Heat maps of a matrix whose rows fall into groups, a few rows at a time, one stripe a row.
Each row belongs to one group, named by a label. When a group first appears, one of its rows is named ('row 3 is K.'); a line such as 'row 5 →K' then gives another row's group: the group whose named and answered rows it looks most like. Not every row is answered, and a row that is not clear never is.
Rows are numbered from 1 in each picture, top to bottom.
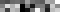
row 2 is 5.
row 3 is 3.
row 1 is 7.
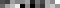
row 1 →7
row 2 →5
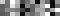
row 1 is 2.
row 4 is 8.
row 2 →8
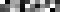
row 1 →3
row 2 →5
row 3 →8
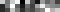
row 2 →8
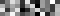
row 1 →5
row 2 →2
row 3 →3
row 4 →2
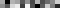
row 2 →5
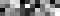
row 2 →5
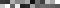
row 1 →7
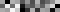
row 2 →5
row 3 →2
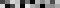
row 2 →3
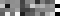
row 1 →2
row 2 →3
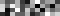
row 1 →3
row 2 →2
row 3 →3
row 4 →7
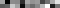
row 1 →3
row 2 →8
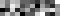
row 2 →2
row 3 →7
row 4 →8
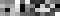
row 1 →5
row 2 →5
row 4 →2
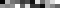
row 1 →7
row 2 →5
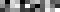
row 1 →3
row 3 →7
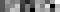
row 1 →7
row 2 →8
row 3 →8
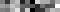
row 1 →8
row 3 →5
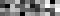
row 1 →8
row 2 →7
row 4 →8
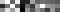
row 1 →2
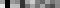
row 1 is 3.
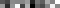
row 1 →7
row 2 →5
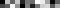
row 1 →8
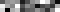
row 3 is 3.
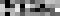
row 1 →7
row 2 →3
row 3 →2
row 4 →3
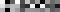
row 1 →3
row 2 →2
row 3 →3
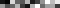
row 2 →3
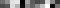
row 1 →5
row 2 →8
